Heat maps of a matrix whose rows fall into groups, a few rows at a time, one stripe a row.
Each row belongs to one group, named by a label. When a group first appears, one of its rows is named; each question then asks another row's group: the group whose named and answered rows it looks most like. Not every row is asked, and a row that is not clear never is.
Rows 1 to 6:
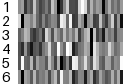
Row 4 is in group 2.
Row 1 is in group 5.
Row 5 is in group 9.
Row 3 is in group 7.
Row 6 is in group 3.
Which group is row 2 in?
3
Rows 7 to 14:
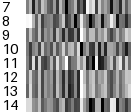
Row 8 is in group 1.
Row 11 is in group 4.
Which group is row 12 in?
9
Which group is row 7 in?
5
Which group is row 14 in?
1
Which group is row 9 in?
9
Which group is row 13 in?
9
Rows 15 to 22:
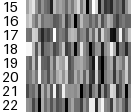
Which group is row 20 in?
4
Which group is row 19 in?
4
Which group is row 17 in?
7
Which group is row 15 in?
7
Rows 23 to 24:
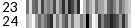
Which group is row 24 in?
7
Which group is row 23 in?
9
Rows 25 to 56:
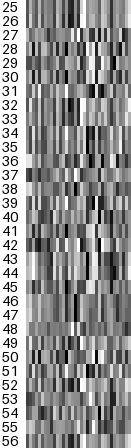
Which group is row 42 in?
2
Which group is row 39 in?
4
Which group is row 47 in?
1
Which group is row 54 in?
7
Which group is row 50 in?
5
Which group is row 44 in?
7
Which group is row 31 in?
4
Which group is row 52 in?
9
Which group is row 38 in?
1
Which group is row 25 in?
9
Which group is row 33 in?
9
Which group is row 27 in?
3
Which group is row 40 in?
7
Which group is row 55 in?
7
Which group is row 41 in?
5
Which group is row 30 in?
5
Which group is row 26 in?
9
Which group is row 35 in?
4
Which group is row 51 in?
4
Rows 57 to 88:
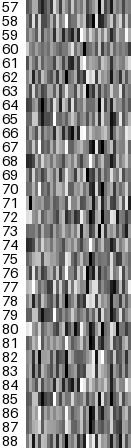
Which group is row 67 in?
4
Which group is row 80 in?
1
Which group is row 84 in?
9
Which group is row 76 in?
4
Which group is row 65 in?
7
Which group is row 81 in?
4
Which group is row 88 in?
5
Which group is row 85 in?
7
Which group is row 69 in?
4
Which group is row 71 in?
3
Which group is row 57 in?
7
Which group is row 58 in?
4
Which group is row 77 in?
7
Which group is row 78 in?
5
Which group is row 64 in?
7
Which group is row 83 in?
5
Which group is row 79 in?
7
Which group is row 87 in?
4
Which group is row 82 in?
5
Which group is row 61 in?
9
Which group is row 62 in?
5
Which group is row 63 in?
4
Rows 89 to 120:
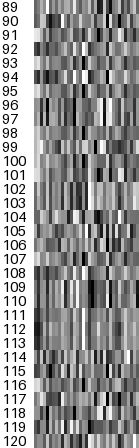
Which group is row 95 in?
1
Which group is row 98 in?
1
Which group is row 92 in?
2
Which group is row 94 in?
2
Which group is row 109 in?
3
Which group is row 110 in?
3
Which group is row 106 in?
7
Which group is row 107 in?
1
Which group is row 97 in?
5
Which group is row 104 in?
4
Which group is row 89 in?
4
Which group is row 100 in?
1
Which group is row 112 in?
2
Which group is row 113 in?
2
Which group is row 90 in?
7
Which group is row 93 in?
1
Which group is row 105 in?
3
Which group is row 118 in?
5
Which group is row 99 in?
7
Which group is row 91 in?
1
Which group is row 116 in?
1
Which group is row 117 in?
7
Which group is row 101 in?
1
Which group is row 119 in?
3
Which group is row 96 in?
5
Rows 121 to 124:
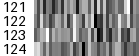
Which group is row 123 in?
4
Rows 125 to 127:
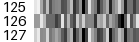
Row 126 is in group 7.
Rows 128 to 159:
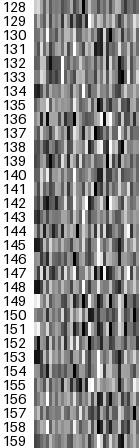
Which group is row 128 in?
1
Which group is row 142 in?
2
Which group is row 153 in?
2
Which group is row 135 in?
4
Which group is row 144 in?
4
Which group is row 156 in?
4
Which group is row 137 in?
4
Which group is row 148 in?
2
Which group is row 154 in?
5
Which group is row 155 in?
9
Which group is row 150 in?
3
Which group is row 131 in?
4
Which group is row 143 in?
2
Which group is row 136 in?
5
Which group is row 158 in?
4
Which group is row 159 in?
2
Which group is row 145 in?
2
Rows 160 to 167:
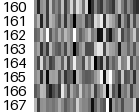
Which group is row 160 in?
3
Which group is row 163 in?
5
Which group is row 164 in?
4
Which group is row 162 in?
4
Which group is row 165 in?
5
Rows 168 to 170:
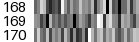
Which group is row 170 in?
9
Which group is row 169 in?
5
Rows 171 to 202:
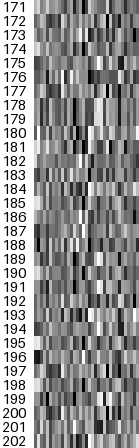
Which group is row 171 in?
1
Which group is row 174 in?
1
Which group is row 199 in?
5
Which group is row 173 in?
3
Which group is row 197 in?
7
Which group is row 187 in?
2
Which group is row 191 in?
5
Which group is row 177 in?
7
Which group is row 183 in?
3
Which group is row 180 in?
9
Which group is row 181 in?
1
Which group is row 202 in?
9
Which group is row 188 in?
3
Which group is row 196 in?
2
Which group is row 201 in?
4
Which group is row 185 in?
1
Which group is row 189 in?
5
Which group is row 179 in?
5
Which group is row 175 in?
2
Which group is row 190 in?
1
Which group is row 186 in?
3
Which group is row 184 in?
9
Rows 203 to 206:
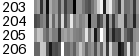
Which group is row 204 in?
3
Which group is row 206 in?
7
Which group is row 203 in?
5
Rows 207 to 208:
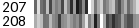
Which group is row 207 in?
9
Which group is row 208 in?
7
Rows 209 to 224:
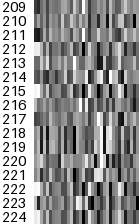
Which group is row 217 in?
2
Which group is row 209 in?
2
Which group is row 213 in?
4
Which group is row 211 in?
2
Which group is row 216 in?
3
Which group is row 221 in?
5
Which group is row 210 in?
3
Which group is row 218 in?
5
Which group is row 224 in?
1
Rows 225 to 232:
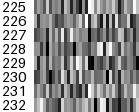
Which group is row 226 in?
3
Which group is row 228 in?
5
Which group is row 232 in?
7
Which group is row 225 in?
9
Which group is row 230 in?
7
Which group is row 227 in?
3
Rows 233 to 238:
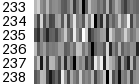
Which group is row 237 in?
5
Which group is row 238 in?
7
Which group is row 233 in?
1
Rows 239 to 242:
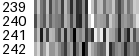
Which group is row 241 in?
5
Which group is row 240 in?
9
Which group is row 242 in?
1
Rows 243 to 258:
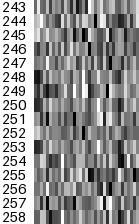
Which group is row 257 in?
5
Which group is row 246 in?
3
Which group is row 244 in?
7
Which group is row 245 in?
1
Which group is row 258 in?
7
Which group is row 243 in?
9
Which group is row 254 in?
7
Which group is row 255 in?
3
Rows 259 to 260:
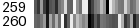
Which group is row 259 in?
2
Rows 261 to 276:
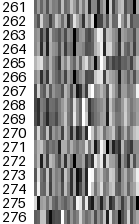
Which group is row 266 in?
5
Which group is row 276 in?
7
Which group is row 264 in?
5
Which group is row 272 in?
5
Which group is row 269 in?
2
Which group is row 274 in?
9
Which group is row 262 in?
4
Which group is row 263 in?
5
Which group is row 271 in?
7
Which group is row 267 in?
9
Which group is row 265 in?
7
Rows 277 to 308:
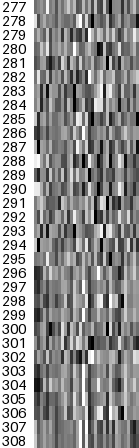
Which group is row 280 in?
4
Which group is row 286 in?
2
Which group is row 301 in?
3
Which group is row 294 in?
3
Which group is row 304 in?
2
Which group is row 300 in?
7
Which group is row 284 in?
5
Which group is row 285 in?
3
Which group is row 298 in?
2
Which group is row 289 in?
3
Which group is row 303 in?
2
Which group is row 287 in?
3
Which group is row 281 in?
7
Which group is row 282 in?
9
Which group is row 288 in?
1
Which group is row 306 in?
2
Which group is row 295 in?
4
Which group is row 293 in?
5
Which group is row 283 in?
5
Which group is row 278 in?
3
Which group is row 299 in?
2
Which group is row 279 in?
9
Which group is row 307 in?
3
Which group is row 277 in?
4
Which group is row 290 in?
1
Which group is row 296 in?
2
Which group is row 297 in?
2
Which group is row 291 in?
7
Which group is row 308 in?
3
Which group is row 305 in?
2
